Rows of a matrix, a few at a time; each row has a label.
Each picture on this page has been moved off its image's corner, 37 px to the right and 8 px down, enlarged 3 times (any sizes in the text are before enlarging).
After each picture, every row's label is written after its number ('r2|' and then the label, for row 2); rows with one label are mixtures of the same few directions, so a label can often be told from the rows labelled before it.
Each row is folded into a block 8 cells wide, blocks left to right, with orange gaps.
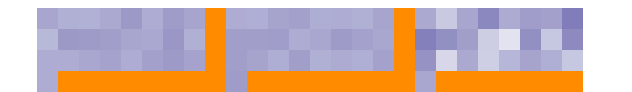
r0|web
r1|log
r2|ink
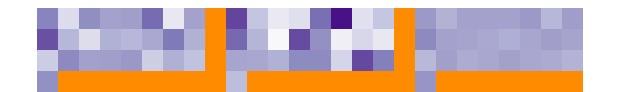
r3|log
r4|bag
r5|log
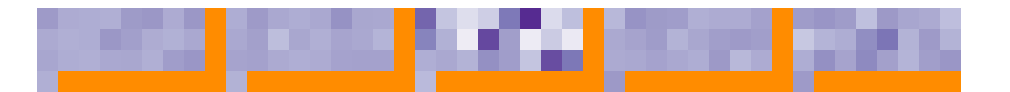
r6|bag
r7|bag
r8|bag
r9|bag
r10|ink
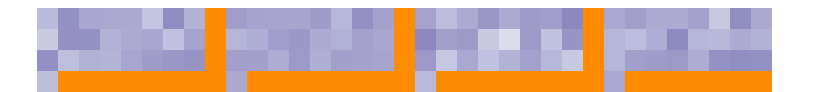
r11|log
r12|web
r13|ink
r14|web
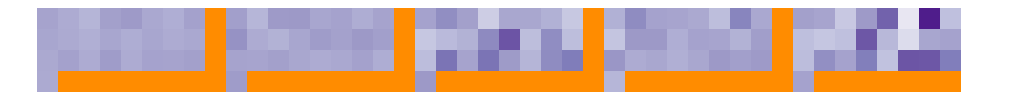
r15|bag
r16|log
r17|ink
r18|log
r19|web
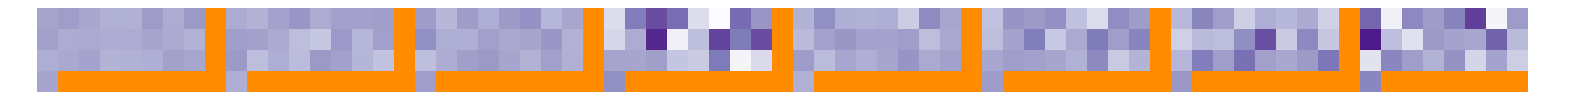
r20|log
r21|ink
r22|log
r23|bag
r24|log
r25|bag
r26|ink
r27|log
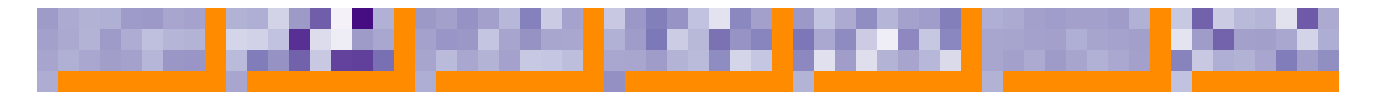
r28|bag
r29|web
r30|web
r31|bag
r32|ink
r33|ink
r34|log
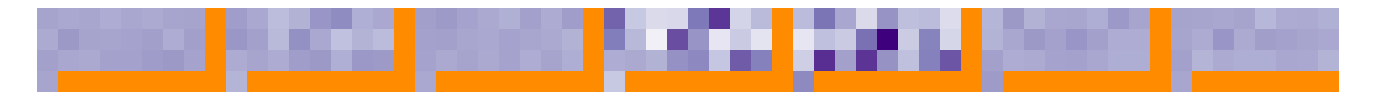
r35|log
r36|bag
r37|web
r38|bag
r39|ink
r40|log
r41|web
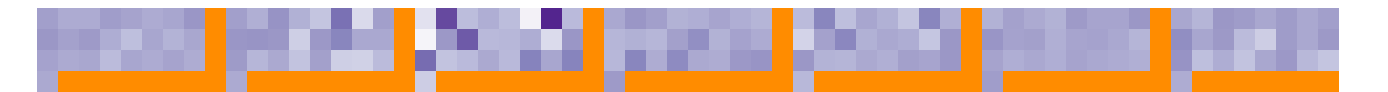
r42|ink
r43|web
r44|log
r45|ink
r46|log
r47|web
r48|ink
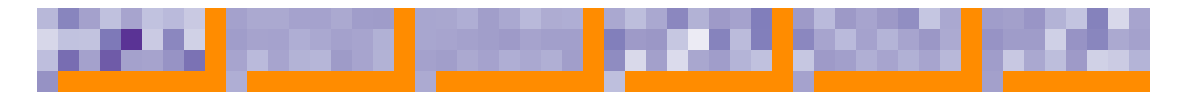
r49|ink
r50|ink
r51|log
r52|ink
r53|log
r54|web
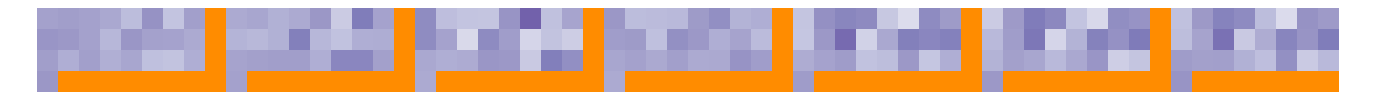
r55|web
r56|web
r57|bag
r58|bag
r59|bag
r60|bag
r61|bag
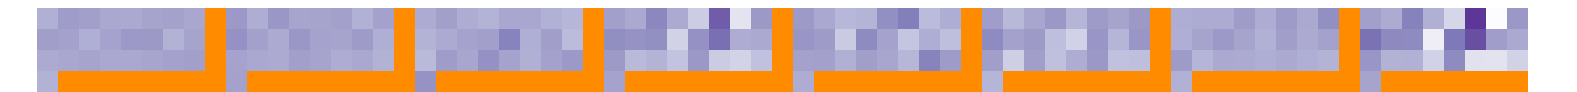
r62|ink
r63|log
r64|ink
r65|web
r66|bag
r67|ink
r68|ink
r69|web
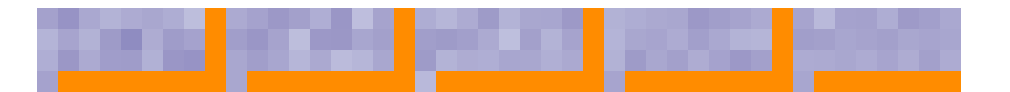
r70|ink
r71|web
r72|ink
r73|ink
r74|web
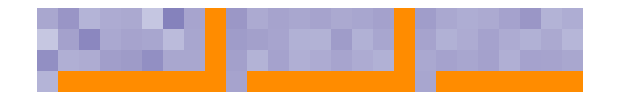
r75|log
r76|ink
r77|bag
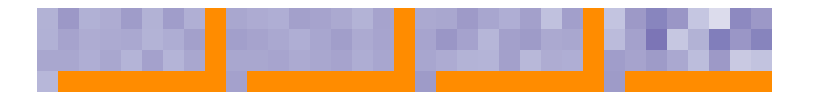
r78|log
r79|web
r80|web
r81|bag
